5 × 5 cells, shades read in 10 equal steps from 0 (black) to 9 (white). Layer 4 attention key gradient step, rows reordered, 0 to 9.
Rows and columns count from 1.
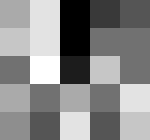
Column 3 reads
0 0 1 6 8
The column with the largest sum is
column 2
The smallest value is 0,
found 2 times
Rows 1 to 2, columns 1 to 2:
6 8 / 7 8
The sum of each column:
28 32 15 20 26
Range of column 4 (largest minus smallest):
5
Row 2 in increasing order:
0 4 4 7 8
